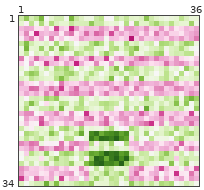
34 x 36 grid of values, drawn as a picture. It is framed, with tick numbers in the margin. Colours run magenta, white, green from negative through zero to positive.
Stripes: horizontal, repeating 6 times. Slope: none. Ninth with the highest average: bottom middle. Odd patch: higher, in the bottom middle.
